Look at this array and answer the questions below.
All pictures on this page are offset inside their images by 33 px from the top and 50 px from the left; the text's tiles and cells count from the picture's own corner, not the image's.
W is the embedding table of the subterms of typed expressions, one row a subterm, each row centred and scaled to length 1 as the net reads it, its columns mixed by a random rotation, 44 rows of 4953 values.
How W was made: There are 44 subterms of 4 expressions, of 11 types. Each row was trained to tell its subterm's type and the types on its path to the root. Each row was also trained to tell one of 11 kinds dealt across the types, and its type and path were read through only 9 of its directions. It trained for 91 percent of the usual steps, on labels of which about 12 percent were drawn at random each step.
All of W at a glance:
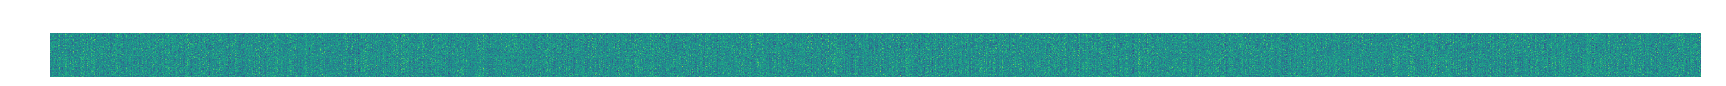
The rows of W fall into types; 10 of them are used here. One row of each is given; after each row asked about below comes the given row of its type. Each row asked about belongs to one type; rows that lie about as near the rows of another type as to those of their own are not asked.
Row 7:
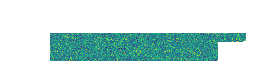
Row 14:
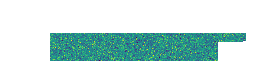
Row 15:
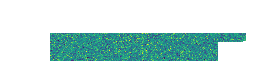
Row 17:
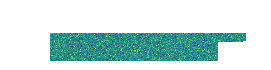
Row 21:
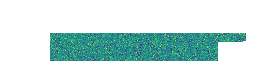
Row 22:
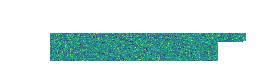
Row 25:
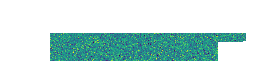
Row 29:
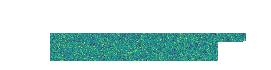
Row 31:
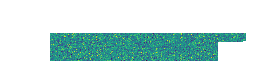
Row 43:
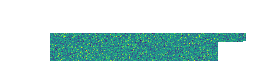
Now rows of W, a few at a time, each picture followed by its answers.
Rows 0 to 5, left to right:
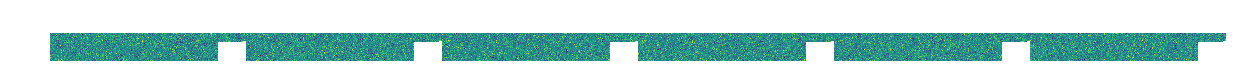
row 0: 21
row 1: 43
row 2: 25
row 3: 25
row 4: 17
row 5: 14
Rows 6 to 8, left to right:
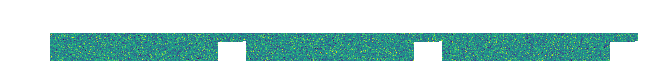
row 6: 15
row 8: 14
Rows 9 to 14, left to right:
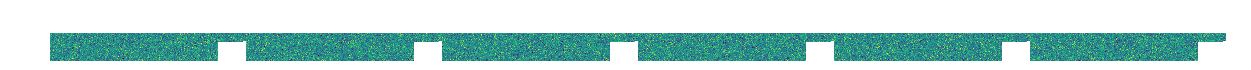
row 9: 17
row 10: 21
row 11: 21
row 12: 15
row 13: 14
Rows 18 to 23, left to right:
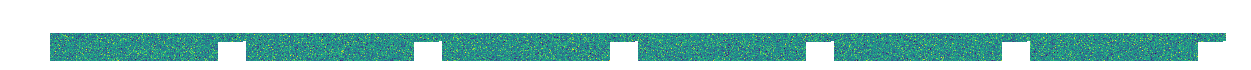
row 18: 15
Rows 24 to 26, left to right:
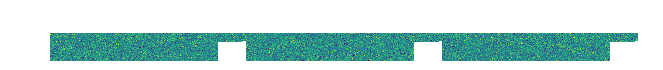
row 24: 31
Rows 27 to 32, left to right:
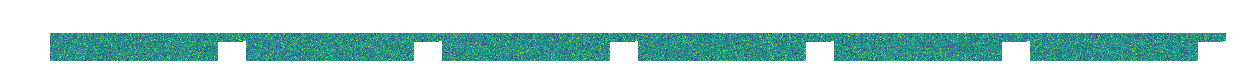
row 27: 7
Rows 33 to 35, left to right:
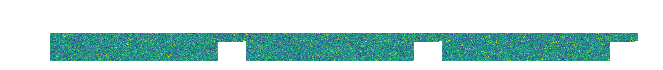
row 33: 43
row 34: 7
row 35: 25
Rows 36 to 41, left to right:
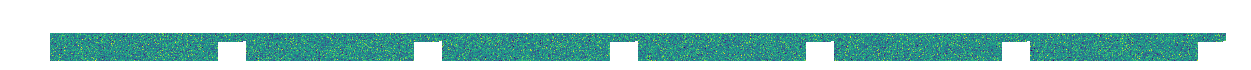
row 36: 29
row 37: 17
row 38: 17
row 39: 14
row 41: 7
